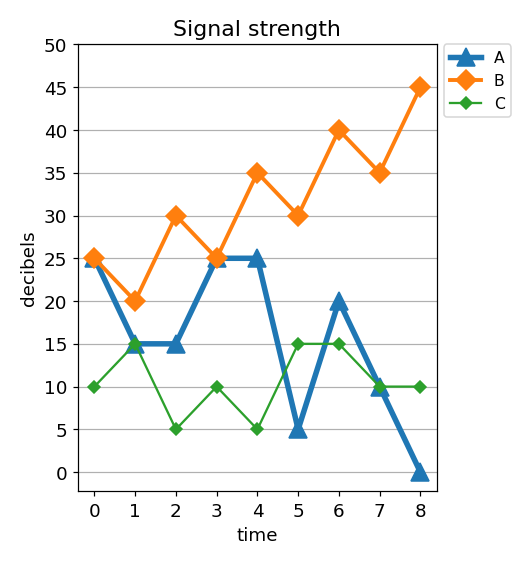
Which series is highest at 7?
B
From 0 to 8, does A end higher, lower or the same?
lower
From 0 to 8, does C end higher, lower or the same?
the same
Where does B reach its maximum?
8
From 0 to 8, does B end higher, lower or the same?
higher
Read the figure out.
Title: Signal strength
x-axis: time, ticks 0 1 2 3 4 5 6 7 8
y-axis: decibels, ticks 0 5 10 15 20 25 30 35 40 45 50
Legend: A, B, C
Values:
A: 25 15 15 25 25 5 20 10 0
B: 25 20 30 25 35 30 40 35 45
C: 10 15 5 10 5 15 15 10 10
